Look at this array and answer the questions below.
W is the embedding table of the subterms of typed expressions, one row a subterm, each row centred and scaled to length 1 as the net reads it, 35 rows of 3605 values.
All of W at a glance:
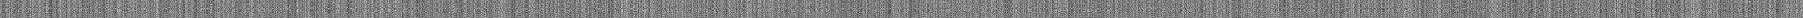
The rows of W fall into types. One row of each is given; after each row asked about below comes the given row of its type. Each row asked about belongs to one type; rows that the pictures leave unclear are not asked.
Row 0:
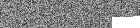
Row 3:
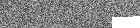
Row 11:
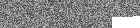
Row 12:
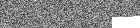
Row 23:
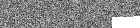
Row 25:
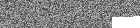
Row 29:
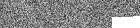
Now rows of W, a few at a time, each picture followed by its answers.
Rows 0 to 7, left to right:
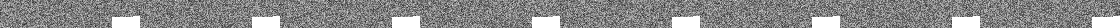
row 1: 11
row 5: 12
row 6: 11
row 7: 23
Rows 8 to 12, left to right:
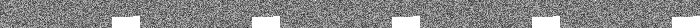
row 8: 12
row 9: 25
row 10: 12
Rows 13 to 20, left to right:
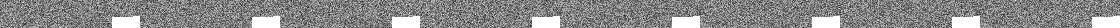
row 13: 0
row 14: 25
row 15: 3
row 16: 11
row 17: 0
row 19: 23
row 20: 12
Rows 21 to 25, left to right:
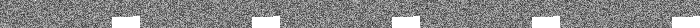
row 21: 12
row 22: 23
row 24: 25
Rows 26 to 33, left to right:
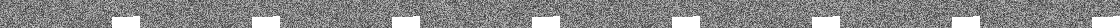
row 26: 23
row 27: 11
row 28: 11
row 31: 3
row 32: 0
